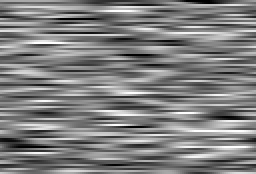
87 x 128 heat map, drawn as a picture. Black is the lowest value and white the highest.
Grain: streaks across. Histogram: bell-shaped. Average level on the scale: 50%. Mirror symmetry: none.
